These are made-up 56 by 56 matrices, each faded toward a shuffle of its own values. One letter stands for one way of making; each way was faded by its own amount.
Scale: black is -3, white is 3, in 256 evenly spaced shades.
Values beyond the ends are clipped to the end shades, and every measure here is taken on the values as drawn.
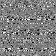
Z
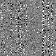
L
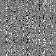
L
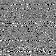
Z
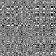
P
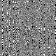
L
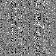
L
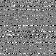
Z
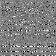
Z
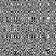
P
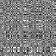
P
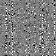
L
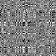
P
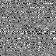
Z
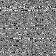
Z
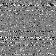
Z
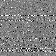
Z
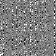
L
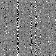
L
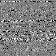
Z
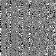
L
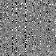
L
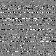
Z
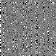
L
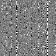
L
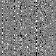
L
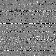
Z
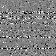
Z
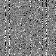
L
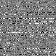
Z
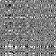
P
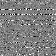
Z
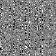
L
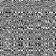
P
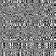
P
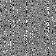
L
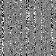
L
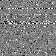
Z
